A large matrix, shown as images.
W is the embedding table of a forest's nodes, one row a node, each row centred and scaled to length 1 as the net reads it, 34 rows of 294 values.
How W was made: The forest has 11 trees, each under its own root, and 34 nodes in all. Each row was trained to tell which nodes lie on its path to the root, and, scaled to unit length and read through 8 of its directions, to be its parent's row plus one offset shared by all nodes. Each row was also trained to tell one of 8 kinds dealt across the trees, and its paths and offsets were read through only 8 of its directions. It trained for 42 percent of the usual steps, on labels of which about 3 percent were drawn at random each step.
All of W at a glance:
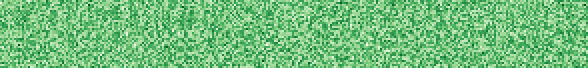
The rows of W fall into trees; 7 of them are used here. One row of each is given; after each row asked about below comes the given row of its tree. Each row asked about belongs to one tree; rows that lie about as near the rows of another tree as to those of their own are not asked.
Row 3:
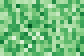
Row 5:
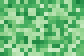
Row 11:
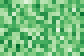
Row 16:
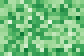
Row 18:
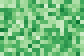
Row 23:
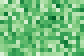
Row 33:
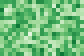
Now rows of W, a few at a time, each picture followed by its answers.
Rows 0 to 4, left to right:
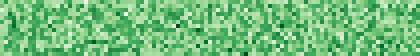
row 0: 16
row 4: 18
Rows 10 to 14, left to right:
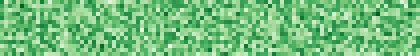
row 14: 11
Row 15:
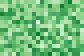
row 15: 16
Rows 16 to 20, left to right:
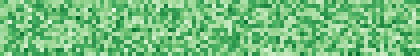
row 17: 18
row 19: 11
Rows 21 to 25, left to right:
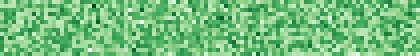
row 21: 18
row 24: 5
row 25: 11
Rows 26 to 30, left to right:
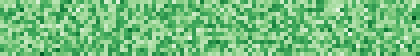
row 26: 16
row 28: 5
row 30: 18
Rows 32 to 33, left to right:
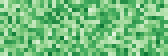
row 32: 16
